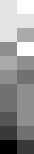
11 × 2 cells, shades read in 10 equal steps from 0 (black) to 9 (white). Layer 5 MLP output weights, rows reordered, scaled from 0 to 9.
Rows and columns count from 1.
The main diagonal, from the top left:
8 8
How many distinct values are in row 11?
2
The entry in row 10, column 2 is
4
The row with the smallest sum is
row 11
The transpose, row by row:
8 8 8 5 6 5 4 4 3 2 0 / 9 8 6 9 5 4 5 5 5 4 2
